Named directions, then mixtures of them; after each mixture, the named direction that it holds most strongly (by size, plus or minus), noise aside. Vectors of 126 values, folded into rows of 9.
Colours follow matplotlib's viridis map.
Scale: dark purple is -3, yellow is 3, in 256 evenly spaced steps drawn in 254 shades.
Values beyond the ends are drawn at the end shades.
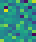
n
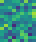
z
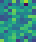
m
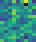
m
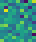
n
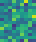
z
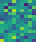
m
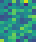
m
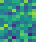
z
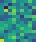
m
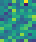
m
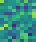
z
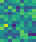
z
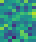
z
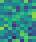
z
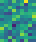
z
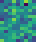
m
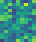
m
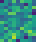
m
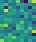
n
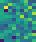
n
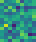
z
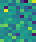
n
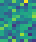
z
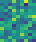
m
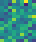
m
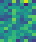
m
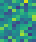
z
